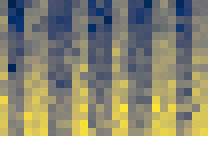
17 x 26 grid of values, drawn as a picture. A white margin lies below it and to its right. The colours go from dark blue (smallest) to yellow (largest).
The top left is the ninth with the lowest average. There is an overall slope up to the bottom. Stripes running up and down repeat 5 times from left to right.
